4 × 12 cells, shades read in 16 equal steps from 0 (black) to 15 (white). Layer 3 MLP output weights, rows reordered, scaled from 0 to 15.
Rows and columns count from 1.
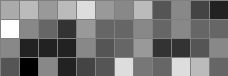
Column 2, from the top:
11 8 2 0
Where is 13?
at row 1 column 5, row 4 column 7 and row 4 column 10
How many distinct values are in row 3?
6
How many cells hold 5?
5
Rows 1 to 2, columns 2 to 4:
11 9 11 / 8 6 3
